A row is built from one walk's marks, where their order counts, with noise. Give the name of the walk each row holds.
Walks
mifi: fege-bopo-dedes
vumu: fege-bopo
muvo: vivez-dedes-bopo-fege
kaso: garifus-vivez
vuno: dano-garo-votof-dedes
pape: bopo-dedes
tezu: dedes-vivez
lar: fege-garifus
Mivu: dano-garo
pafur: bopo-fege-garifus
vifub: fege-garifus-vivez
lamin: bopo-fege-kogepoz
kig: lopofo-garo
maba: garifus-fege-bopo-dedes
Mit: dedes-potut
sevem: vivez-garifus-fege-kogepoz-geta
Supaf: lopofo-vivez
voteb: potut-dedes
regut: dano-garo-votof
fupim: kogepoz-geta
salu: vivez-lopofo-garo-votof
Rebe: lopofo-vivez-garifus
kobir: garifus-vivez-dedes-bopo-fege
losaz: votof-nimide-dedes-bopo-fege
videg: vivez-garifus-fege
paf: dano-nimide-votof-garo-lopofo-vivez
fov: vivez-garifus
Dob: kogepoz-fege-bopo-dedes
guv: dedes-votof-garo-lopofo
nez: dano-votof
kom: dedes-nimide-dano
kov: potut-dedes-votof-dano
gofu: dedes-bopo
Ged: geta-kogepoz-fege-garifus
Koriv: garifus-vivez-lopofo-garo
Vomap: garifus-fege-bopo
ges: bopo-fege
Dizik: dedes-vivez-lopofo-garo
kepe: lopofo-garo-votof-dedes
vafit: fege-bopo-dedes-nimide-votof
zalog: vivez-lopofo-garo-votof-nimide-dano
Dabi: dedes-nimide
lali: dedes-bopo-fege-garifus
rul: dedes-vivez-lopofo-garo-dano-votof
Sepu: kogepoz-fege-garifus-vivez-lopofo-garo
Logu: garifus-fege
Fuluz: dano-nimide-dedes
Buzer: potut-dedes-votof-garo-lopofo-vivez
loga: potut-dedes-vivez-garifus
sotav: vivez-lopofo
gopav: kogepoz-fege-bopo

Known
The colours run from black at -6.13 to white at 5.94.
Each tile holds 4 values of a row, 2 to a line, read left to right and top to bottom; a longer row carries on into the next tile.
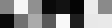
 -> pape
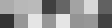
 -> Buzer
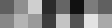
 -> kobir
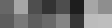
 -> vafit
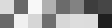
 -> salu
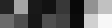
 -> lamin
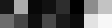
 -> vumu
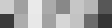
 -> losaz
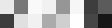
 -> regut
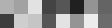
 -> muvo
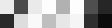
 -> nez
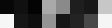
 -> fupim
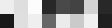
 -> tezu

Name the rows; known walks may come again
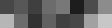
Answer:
Sepu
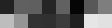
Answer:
vifub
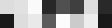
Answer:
tezu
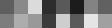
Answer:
kobir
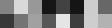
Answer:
lali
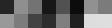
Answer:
maba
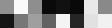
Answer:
pape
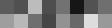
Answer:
sevem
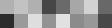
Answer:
Buzer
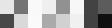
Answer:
regut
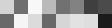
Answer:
salu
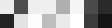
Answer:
nez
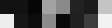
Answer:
fupim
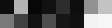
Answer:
vumu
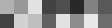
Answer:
muvo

